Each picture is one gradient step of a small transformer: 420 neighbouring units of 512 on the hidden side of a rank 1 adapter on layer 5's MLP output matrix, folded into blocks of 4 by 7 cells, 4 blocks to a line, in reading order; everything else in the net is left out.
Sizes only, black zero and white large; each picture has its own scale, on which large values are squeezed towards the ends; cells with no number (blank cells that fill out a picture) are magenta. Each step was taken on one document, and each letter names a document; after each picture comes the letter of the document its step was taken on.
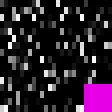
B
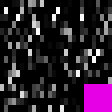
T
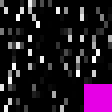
T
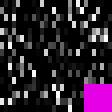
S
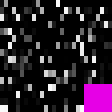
B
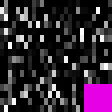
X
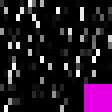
T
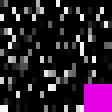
B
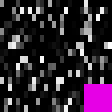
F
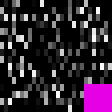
S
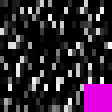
F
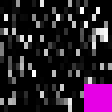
S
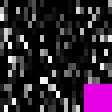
X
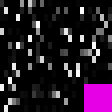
T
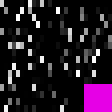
T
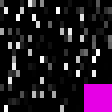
T
